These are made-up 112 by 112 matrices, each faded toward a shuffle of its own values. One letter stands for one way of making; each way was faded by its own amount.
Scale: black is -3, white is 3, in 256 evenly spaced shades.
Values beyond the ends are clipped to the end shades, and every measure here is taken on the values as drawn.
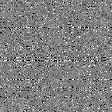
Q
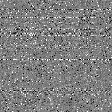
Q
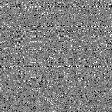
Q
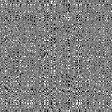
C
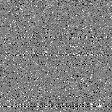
Q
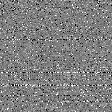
Q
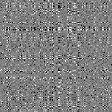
C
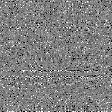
Q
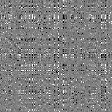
C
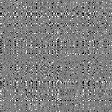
C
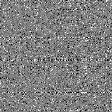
Q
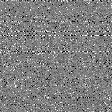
Q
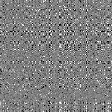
C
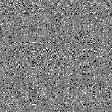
Q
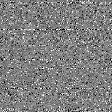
Q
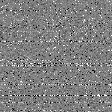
Q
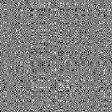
C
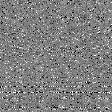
Q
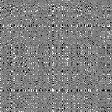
C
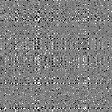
C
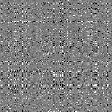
C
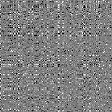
C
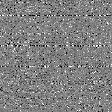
Q
